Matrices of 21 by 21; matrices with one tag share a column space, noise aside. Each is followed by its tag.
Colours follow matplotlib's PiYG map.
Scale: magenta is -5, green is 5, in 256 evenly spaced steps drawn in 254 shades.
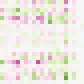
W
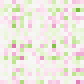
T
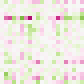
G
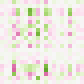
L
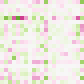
G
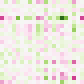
G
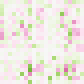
L
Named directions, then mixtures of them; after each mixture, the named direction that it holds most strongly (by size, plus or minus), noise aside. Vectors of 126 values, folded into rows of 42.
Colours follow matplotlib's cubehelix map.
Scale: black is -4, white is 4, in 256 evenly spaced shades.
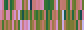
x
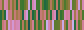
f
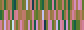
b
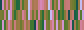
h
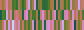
f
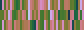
h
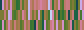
h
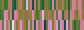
b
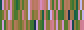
h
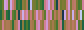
x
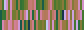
f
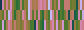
h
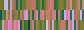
f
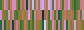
b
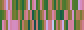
f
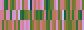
x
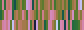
b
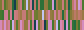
b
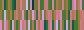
b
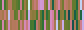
h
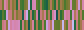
f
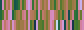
h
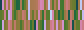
h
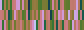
h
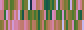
x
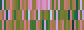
h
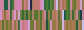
x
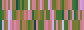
h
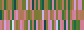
b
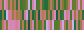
f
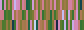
b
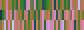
f
